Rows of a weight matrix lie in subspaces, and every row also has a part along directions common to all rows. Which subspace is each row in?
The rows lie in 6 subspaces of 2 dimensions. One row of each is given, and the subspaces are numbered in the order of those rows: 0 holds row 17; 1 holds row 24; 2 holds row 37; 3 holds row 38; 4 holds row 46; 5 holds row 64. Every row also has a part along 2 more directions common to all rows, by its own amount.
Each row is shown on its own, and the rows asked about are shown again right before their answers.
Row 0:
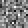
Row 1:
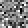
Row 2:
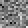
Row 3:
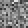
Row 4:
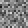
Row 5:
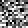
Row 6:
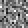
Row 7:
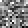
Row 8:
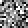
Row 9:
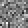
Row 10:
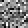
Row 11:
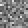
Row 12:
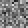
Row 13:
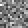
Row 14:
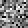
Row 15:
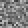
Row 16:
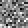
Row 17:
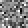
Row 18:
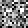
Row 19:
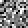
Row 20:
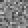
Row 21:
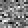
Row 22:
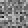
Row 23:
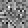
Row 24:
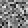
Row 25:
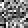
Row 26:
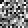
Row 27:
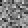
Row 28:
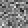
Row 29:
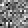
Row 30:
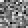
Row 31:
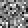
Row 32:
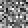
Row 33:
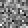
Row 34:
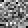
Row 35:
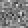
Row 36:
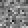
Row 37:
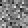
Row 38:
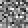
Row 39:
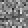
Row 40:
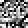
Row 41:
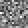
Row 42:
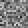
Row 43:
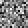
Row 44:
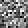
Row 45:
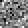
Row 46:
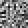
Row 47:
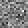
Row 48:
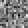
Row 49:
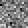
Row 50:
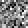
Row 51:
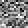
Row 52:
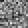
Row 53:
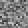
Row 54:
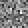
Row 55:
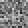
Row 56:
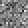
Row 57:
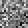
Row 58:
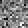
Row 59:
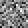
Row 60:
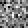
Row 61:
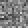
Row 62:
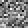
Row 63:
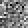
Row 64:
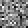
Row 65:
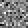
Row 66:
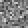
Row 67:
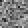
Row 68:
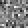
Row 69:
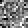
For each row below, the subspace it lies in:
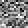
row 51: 1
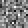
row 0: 3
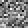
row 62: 1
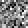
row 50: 1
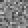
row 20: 5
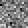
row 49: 2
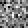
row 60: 3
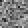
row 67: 2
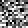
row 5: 0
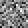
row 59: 1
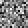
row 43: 3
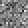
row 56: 1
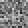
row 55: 5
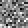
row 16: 2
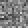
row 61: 5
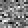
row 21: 4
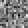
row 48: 3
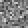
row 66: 2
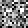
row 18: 4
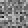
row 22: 5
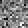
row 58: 0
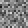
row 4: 3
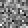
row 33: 0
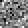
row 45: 2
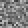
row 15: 4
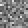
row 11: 2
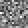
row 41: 2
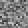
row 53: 4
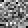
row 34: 5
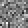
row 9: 1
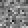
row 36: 0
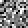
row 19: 5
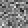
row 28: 1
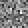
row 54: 5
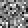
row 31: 1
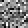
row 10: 0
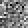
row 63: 1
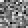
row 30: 5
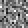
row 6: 3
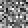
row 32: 3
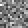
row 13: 2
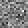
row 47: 1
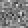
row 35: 2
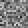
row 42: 4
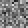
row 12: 4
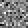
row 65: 4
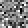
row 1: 0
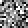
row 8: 3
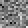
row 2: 5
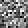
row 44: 3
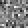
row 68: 3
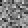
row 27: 2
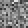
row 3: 4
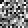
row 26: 3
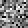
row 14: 4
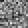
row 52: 5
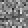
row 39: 5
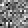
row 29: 1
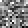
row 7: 0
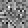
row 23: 1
